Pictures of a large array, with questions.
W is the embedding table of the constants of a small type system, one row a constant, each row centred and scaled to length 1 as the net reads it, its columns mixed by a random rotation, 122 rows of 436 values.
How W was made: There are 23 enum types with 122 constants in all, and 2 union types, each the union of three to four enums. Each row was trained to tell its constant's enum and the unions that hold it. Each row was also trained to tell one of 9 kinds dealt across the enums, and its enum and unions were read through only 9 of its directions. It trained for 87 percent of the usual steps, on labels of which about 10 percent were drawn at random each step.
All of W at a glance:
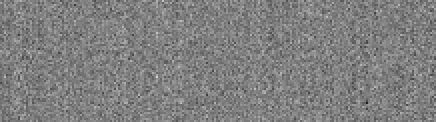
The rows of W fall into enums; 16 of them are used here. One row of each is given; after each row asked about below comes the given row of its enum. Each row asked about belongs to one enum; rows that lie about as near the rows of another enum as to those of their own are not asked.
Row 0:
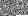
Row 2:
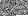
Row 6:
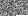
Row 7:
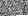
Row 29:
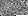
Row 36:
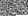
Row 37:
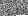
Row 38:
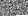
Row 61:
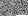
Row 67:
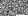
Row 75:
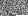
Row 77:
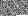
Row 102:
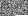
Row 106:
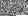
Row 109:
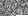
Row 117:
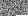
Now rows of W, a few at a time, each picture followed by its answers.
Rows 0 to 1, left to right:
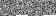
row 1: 102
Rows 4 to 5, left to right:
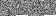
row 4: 77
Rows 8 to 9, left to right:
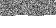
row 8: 102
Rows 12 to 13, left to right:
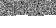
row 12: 102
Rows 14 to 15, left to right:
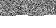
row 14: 75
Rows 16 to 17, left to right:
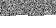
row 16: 38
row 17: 0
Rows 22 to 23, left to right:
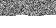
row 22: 67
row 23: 2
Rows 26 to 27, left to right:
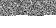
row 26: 77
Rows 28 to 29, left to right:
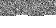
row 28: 117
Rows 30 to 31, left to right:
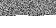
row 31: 38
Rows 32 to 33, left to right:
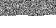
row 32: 77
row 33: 38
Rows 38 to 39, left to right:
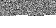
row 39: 75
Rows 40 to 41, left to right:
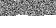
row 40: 117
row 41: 6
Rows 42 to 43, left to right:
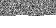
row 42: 106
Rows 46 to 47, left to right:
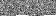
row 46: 67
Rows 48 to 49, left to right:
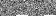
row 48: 29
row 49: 37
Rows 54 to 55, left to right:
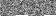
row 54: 102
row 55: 6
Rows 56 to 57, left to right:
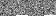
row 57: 29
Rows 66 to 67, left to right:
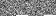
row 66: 29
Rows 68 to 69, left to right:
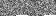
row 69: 117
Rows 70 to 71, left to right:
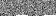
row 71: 102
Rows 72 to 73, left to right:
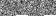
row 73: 67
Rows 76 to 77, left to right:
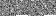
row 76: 38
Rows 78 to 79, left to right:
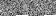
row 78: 75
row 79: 38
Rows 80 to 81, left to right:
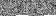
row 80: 106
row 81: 7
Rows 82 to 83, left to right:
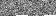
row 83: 117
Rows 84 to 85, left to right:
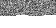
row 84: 106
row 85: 102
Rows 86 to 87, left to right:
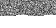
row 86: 106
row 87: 67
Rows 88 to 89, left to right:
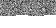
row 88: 117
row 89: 106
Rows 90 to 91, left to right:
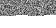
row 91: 77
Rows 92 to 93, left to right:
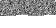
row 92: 0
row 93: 7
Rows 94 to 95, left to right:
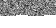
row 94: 7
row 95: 109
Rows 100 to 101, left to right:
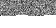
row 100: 106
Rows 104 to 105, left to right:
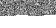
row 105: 2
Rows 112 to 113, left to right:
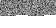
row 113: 109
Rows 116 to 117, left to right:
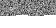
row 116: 38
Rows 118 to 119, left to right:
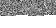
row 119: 7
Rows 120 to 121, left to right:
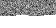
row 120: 117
